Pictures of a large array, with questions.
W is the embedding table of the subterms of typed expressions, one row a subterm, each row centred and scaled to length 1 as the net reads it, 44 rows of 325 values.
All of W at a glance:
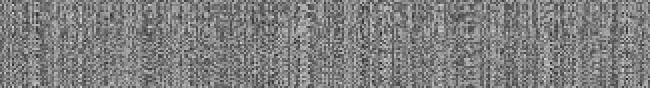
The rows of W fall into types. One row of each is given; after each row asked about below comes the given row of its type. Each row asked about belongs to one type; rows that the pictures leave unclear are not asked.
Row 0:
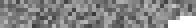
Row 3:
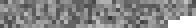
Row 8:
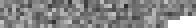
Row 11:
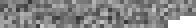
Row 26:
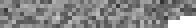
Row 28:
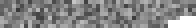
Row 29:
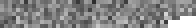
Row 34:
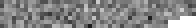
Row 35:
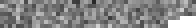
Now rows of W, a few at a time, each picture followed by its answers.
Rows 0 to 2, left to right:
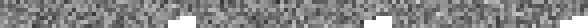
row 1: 11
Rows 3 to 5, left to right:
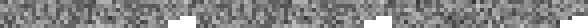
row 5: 11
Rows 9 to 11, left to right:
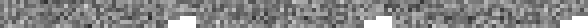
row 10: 3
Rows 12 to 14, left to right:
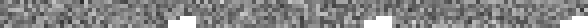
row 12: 26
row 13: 3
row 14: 28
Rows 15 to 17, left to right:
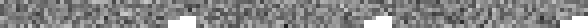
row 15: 28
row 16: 28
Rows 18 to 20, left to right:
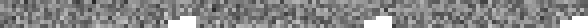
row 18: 29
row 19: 28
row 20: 34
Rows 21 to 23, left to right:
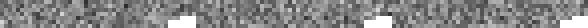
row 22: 35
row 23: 3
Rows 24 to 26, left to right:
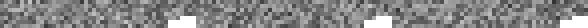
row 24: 26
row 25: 0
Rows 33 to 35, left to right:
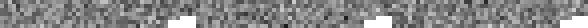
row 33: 26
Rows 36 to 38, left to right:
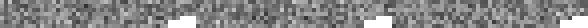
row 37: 3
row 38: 34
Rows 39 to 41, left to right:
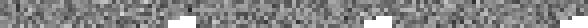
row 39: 26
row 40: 34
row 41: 26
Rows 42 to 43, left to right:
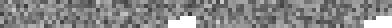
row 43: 3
